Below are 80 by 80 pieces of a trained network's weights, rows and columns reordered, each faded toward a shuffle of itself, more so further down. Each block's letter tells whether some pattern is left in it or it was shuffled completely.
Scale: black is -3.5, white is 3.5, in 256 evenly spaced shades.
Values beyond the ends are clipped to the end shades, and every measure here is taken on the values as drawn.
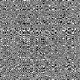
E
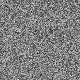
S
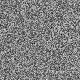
S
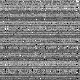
E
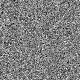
S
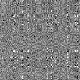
E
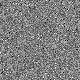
S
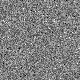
S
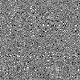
E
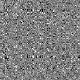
E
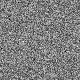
S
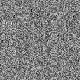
E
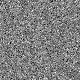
S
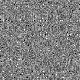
E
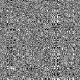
E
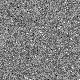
S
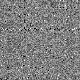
E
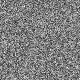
S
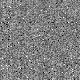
E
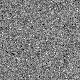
S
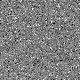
S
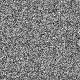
S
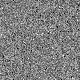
S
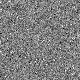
S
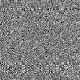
E
